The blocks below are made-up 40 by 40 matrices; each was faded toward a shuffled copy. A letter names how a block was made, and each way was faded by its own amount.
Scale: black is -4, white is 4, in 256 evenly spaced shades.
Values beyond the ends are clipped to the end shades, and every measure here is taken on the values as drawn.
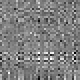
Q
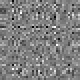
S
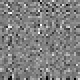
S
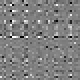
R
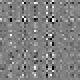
R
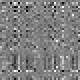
Q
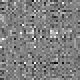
S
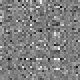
S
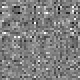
S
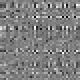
Q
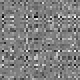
Q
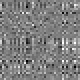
Q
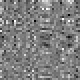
S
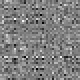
S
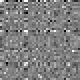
Q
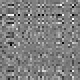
Q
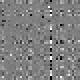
R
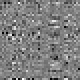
S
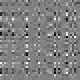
R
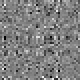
S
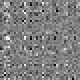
S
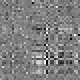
Q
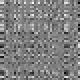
Q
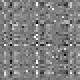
Q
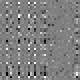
R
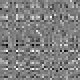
Q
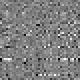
S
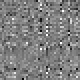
S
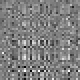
Q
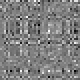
Q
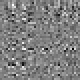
S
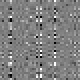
R
